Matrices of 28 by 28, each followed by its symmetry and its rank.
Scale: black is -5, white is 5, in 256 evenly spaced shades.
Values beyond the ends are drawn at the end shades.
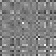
symmetric, rank three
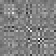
symmetric, rank three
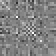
symmetric, rank five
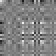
symmetric, rank two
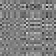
neither, rank two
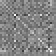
symmetric, rank five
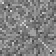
symmetric, full rank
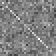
symmetric, full rank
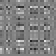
neither, rank two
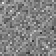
symmetric, full rank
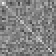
symmetric, rank five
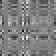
neither, rank two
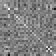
symmetric, rank five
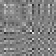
symmetric, rank three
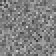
symmetric, full rank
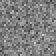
symmetric, full rank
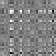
symmetric, rank two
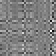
neither, rank two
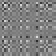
symmetric, rank two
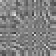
symmetric, rank three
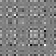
symmetric, rank two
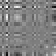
symmetric, rank two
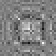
symmetric, rank three
